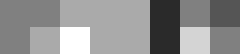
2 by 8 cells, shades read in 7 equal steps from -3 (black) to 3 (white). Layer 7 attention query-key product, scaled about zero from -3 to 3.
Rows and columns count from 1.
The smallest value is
-2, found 2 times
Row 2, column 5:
1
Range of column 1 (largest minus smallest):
0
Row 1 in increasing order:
-2 -1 0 0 0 1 1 1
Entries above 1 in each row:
0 2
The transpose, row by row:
0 0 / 0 1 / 1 3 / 1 1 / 1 1 / -2 -2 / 0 2 / -1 0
